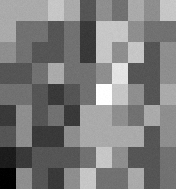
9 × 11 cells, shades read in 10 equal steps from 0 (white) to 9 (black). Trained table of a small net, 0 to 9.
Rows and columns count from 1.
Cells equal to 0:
1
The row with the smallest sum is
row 1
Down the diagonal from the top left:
3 5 6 3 6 3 3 4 3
